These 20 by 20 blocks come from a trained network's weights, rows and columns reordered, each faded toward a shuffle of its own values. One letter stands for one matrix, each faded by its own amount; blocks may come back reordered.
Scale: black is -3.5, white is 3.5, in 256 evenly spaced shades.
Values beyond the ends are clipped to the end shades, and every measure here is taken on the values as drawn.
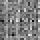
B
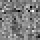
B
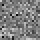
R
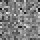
R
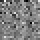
B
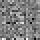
B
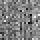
B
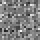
B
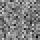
R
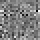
B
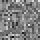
R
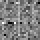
B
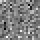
R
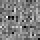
B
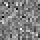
R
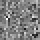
R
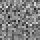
R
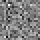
R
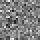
R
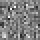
B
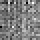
B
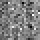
B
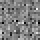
B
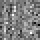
B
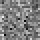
R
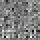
B
